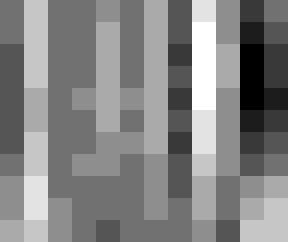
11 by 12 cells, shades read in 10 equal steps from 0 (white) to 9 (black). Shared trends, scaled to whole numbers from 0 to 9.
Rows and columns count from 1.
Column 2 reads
2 2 2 2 3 3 2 2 1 1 2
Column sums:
56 22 53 53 43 53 38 67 15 46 72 58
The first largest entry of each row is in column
11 11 11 11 11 11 8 8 8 4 5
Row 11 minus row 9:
-1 1 -1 0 1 0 1 -1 1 1 -2 -1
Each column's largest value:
6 3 5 5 6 5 5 7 4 6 9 8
